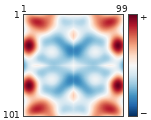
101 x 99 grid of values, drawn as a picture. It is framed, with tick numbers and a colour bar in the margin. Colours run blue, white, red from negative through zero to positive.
The field is smooth, with broad soft blobs. The ninth with the lowest average is the centre. There are no lone odd cells. Its left and right halves mirror each other, and so do its top and bottom.
